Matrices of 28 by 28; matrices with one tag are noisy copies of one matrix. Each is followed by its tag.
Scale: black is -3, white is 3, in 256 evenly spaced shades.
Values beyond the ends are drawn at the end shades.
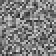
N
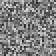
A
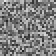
A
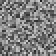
N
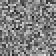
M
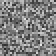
A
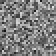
N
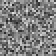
A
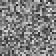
M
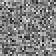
A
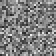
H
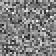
A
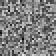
M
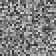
M
